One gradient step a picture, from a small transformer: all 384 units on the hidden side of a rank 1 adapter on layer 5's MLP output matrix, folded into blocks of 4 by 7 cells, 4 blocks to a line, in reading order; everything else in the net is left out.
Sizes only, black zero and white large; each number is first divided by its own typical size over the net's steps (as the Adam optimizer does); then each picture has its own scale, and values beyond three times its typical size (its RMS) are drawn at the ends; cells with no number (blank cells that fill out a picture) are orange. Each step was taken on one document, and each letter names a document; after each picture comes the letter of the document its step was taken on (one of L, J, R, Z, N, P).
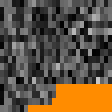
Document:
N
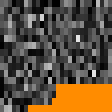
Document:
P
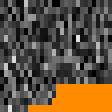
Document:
P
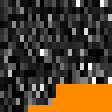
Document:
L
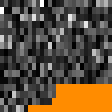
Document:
P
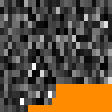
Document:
P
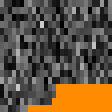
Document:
N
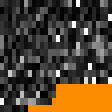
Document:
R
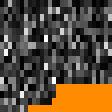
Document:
P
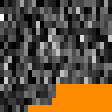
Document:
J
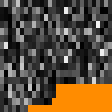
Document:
N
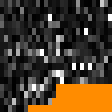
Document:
L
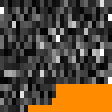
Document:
R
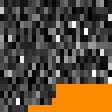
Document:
R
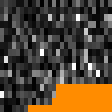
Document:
L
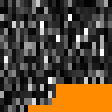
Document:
R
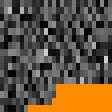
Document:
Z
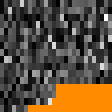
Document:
J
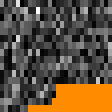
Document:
N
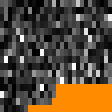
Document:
L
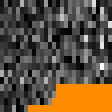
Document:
J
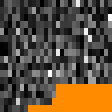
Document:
L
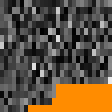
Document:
P
